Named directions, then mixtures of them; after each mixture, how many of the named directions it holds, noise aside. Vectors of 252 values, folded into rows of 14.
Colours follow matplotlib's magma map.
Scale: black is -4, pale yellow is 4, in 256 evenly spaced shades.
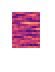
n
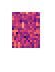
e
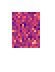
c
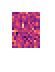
two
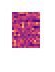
three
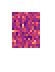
two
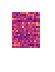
two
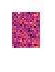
three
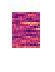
one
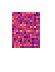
three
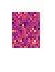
one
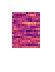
one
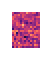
two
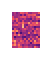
three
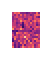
one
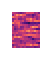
one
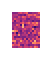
three
